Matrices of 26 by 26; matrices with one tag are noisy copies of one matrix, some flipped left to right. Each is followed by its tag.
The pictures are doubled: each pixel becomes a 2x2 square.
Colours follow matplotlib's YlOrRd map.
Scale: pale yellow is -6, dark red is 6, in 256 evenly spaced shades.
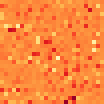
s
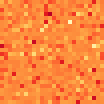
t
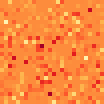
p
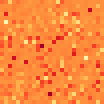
p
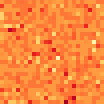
s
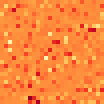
s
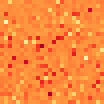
p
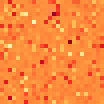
t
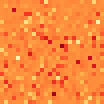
p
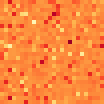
t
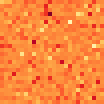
t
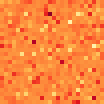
t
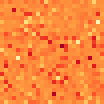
p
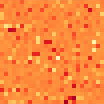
s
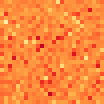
p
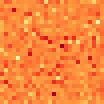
p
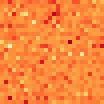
t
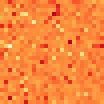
t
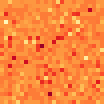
p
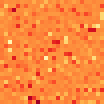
s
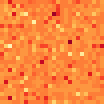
t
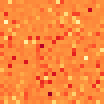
p
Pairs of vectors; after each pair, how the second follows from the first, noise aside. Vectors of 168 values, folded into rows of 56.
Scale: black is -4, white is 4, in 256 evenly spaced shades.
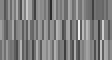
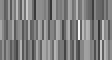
copied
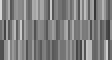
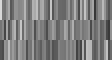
copied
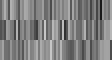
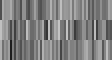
reversed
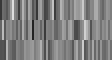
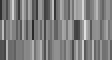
copied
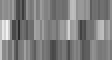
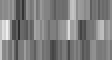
copied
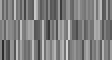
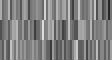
reversed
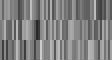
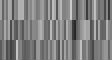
reversed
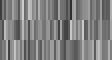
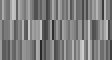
reversed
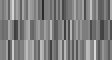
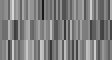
copied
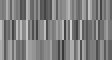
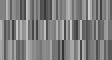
copied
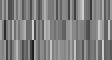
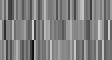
copied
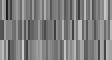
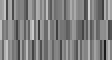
reversed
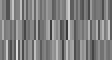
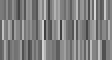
reversed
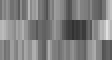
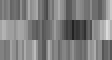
copied
